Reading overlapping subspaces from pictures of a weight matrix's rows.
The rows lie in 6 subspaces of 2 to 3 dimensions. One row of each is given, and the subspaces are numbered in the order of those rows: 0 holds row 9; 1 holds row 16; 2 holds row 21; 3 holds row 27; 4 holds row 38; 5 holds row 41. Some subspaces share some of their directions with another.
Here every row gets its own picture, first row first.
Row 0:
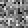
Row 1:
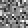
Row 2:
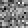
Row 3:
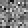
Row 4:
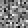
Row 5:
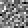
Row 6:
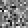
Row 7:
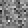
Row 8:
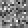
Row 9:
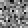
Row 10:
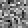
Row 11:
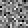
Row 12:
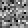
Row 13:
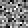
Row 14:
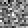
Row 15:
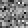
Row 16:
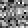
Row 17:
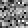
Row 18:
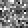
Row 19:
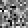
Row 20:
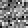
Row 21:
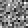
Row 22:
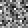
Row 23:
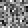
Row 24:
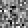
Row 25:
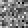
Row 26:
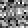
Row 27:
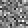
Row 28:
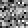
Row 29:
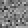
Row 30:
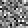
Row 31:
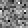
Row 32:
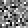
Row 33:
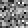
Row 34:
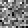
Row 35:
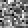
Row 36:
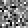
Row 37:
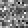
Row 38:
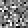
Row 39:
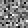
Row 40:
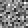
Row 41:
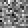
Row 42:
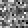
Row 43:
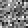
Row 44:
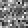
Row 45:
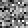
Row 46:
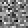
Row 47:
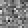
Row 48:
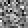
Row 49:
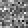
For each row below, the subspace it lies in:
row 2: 0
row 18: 0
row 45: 1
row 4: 4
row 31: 0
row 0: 1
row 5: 2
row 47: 0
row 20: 2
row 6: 4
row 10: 5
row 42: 4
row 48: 5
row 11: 3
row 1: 3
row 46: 5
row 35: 5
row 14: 5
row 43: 2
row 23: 0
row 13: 3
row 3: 3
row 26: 1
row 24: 4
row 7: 0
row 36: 4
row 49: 1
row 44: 2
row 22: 0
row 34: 5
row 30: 3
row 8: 5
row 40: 2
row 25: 0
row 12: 5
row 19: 4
